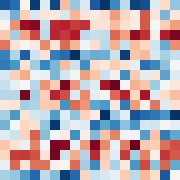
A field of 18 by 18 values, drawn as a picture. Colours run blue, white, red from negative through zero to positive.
On average the colour sits 50% of the way up the scale. There is no seam. Stripes running across repeat 3 times from top to bottom.
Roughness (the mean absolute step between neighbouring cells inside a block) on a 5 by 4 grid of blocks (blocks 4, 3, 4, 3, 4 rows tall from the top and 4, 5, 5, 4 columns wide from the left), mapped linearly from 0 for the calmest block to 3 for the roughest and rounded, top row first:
2212
2321
1231
0122
1322
